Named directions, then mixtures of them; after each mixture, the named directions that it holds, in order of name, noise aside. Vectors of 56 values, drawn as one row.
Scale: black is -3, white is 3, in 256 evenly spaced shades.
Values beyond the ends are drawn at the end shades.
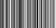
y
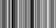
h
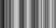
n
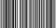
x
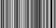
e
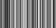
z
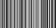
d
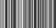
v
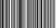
y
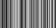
d, n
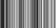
e, n, y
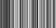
n, x, z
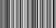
z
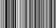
v, x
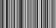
d, y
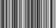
e, h, y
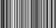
d, e, n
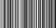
y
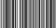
x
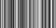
e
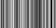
e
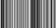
e, n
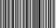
d, x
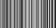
d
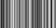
e, n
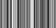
h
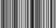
e, h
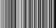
v, y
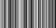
h, y
